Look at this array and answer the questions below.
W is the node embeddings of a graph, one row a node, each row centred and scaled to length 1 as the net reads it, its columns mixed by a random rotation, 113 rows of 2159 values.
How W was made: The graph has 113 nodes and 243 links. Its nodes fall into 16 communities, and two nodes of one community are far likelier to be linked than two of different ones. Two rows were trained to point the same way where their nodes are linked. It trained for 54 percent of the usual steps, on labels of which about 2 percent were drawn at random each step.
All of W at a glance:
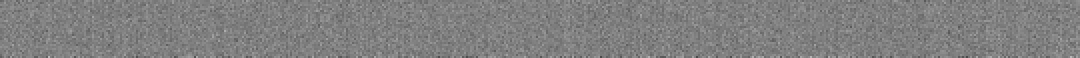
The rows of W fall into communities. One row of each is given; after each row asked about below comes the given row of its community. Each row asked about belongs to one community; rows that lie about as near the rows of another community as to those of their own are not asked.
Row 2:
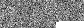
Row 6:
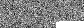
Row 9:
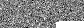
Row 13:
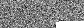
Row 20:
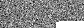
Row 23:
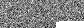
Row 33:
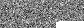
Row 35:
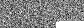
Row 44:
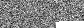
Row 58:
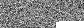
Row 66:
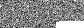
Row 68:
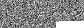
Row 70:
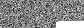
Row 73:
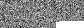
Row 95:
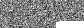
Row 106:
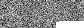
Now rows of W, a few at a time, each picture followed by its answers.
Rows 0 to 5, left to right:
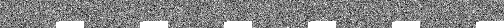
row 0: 73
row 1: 73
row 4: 35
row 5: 66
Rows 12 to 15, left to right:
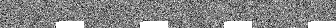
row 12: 106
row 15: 73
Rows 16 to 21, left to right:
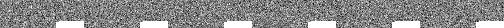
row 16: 35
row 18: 2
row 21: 106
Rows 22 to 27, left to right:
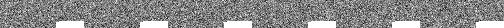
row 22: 23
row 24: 44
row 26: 13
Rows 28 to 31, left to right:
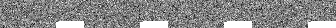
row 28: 33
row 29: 70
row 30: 33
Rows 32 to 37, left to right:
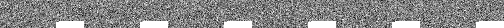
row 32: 73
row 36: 106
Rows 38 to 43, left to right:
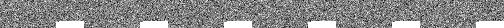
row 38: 44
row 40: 70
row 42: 68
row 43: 9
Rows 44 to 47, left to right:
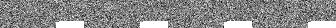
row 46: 73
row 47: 44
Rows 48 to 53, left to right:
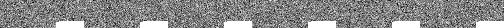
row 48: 66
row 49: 106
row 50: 6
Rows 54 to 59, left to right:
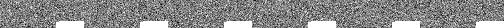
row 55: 23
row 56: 68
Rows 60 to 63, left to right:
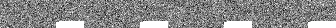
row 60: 95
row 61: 95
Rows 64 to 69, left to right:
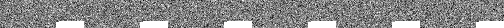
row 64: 20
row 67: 70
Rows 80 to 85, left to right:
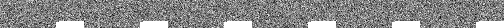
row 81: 44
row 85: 70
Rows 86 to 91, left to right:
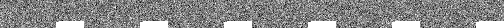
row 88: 106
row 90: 33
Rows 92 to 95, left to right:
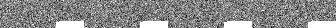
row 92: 23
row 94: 33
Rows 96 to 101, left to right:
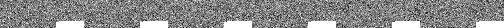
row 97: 44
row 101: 58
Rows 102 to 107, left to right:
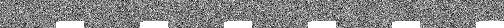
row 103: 23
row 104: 95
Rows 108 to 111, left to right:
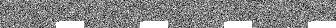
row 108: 95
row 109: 35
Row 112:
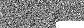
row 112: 70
